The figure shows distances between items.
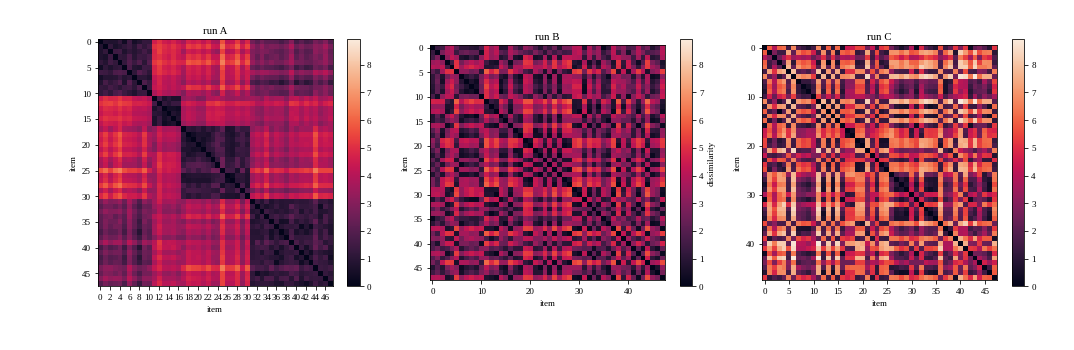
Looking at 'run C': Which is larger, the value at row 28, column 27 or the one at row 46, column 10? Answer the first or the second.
the second
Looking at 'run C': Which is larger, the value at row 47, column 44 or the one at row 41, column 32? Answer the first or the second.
the first
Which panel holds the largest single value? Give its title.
run C
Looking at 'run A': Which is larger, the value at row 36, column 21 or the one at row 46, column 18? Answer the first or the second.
the second
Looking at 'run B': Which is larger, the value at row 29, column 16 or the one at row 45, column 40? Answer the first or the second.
the second
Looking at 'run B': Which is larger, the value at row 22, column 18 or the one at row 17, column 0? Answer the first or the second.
the second
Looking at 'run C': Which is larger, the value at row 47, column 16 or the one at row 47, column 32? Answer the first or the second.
the second
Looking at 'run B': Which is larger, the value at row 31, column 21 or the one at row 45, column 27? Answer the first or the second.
the second
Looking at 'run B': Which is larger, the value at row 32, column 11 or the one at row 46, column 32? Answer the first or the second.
the second
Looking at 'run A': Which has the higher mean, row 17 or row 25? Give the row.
25
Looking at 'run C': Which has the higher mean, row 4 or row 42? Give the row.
4
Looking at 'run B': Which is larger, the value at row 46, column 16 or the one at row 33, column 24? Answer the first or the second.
the first
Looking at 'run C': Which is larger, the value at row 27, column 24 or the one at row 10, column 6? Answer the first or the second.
the first
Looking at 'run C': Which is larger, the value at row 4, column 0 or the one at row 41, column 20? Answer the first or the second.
the second
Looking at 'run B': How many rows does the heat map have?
48
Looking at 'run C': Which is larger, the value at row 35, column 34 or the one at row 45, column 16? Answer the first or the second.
the second
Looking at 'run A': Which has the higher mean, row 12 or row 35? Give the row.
12
